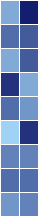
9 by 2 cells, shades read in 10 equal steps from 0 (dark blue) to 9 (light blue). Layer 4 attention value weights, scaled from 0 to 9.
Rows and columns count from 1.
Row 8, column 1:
4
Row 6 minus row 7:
4 -4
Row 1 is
7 0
